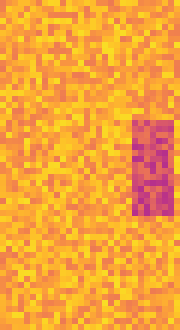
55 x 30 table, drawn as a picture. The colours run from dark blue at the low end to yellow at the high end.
The ninth with the lowest average is the middle right. In the middle right lies a patch that is lower than the rest. On average the colour sits 80% of the way up the scale. No regular stripes run through it.
